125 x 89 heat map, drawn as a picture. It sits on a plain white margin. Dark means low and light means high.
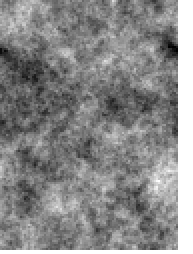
Lone odd cells: none. Stripes: none. Mirror symmetry: none. Odd rows or columns: none.
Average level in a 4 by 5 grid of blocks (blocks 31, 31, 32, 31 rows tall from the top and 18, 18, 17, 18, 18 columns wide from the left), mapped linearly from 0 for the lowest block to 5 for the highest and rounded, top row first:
4 3 3 4 2 / 0 1 3 2 2 / 2 2 3 4 5 / 3 4 4 3 4
